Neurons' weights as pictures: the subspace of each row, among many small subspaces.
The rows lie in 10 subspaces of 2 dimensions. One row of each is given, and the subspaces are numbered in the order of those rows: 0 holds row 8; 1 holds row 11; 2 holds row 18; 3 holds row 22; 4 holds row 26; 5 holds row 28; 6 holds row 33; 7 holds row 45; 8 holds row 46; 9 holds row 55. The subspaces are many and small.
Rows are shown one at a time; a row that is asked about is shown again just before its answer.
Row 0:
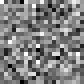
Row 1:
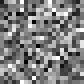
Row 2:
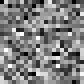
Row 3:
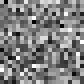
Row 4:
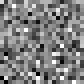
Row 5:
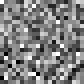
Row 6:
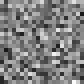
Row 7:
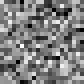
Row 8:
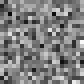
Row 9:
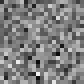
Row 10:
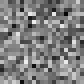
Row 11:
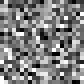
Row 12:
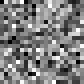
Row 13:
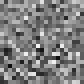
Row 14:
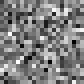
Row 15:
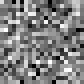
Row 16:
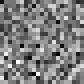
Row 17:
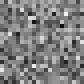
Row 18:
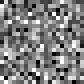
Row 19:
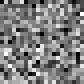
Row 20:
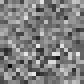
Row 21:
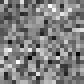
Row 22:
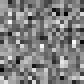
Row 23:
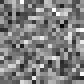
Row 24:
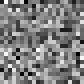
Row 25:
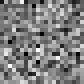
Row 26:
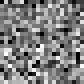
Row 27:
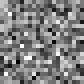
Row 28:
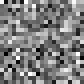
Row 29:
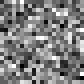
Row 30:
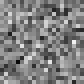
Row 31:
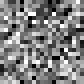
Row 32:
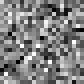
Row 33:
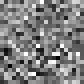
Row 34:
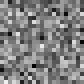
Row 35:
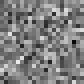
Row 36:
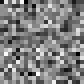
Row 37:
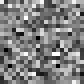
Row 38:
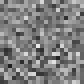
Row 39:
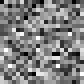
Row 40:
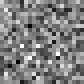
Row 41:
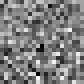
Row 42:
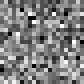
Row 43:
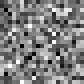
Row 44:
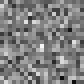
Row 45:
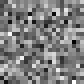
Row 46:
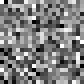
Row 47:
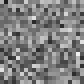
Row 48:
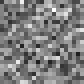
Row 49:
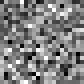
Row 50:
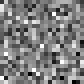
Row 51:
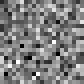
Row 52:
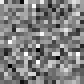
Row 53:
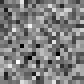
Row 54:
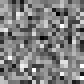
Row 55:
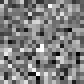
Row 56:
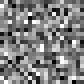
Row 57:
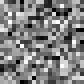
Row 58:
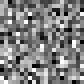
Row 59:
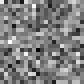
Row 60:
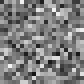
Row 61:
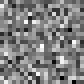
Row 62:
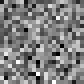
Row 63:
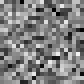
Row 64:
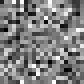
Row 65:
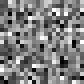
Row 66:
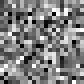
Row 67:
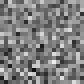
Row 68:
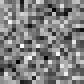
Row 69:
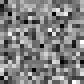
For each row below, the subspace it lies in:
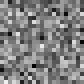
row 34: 4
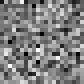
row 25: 4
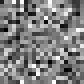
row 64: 5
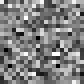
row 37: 1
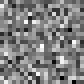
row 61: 9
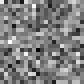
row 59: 8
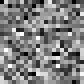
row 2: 1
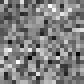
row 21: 7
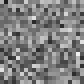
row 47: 5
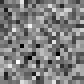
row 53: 2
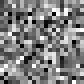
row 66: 7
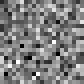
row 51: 0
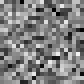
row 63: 6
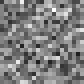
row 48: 3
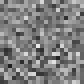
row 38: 6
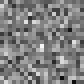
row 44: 9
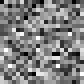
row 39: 1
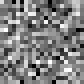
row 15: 5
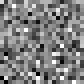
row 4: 2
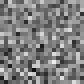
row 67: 3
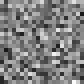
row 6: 1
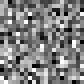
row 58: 3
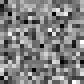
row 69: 0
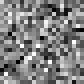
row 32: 7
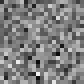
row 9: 2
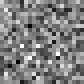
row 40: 2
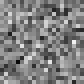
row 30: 7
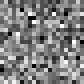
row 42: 8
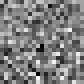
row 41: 9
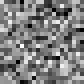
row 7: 3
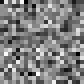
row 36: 5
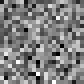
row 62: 2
